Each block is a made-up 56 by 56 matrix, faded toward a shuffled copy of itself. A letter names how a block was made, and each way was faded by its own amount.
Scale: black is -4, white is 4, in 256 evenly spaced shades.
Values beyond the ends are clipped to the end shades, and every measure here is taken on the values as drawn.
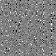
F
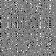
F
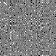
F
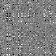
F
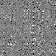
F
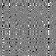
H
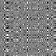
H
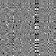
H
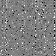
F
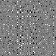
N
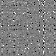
F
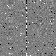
F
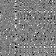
F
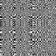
H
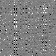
N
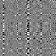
H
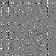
N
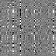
H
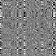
H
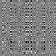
H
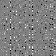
N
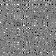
N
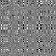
H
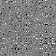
N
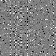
F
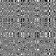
H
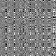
H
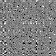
F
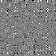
N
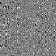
F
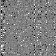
N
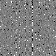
F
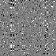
F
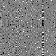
F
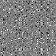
F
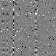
F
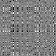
H
